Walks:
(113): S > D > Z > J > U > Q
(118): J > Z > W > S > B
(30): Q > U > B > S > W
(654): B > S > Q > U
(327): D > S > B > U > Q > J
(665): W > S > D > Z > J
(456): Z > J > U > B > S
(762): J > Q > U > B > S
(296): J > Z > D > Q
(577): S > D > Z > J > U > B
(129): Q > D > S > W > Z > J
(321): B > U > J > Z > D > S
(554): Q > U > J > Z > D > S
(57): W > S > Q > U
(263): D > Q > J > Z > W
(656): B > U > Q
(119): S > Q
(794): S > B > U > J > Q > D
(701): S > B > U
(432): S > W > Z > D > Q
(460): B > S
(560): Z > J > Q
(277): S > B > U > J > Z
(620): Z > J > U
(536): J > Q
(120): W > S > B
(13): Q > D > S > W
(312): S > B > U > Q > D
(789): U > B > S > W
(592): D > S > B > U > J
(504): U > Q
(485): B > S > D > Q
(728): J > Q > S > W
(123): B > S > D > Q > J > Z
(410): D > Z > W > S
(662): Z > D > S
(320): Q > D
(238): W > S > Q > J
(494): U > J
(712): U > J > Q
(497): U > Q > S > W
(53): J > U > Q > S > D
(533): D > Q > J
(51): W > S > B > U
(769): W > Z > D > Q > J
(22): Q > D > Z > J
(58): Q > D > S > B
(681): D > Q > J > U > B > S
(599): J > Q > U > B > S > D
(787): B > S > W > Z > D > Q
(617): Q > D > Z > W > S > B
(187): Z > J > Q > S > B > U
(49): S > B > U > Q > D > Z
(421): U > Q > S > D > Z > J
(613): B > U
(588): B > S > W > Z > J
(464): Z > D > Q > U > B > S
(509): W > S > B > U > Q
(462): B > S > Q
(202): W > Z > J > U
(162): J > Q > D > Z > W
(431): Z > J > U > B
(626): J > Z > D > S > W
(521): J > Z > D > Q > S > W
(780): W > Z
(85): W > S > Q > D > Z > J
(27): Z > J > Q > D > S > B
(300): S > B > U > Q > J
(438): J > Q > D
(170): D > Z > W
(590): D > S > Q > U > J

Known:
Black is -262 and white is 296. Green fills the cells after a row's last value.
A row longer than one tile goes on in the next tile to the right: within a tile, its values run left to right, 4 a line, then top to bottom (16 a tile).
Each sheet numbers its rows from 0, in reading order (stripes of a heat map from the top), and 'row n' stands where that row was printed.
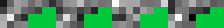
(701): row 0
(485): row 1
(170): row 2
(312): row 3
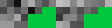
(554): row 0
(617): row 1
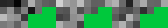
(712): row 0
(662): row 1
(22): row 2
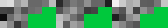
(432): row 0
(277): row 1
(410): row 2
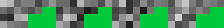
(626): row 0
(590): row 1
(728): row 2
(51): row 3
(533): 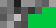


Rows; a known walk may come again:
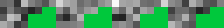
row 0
(590)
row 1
(780)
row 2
(170)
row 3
(113)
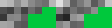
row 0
(617)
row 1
(769)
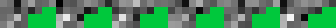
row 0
(438)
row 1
(300)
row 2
(485)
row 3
(554)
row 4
(533)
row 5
(654)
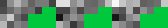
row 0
(460)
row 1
(432)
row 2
(410)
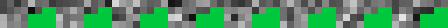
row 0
(187)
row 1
(456)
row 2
(662)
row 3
(656)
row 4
(620)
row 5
(118)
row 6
(51)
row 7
(327)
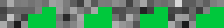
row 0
(57)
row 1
(202)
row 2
(27)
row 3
(238)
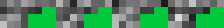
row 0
(123)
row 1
(22)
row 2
(277)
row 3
(58)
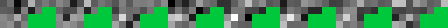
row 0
(536)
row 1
(560)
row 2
(497)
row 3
(762)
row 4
(312)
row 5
(794)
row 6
(592)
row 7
(129)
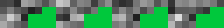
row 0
(681)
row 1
(626)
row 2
(504)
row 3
(462)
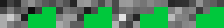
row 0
(599)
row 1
(421)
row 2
(509)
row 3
(494)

